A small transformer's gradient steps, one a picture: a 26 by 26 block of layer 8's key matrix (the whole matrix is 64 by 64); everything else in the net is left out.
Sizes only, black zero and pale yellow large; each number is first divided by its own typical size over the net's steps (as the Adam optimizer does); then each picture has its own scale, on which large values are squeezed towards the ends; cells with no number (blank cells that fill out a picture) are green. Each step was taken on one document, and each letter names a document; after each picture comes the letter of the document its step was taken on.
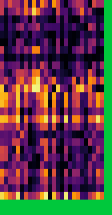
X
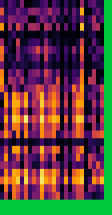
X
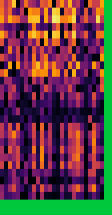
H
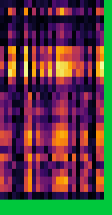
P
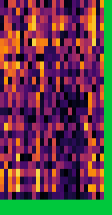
H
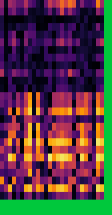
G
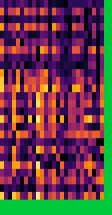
X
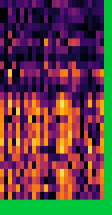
G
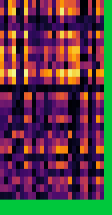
P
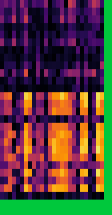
G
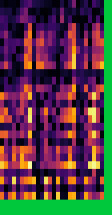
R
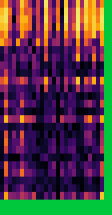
H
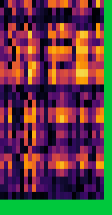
G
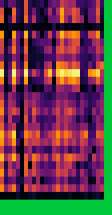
P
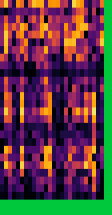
H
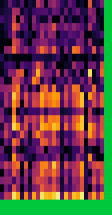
X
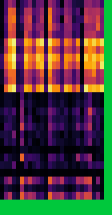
R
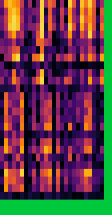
H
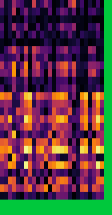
P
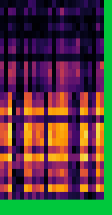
G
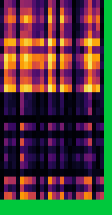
R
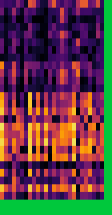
G
